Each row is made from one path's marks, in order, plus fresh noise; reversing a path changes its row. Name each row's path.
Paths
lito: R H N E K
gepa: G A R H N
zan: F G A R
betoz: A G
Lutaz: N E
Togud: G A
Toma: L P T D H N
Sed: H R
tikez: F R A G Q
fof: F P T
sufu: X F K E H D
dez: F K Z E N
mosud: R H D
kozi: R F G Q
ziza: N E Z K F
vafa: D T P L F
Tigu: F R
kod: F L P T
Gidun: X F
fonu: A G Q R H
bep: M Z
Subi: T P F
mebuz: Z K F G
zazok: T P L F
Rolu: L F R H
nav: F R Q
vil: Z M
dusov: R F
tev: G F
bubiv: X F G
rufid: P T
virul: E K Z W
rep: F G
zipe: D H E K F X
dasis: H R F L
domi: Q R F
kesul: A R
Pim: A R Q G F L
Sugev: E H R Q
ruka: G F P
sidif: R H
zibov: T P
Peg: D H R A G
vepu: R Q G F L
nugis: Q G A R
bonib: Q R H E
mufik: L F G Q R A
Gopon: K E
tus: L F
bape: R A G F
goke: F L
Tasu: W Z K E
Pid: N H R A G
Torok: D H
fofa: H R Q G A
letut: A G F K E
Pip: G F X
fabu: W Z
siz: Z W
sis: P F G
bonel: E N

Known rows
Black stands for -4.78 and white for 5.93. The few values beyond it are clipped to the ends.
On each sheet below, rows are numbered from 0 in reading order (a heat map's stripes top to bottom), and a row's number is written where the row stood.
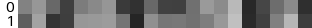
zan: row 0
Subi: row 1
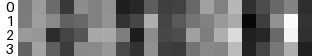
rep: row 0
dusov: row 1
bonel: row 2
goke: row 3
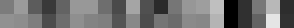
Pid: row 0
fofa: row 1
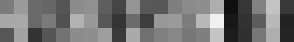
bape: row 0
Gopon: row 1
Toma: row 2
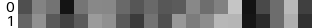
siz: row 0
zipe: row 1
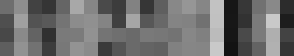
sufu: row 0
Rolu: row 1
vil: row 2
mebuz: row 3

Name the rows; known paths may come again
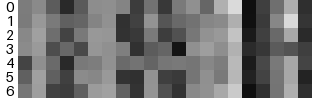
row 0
Tasu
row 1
kozi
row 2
dez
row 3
betoz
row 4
vil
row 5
goke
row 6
ziza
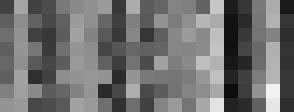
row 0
tus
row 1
Peg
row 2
sufu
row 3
mebuz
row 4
zipe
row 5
zazok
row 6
dusov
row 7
virul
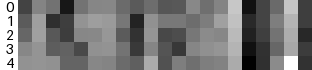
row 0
siz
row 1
Subi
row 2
kod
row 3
Pim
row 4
sidif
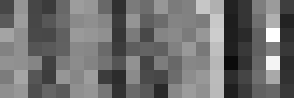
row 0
vafa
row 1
mufik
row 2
Sugev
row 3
gepa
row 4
dasis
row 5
fof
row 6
letut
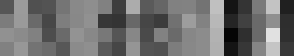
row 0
Rolu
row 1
zan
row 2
fofa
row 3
bape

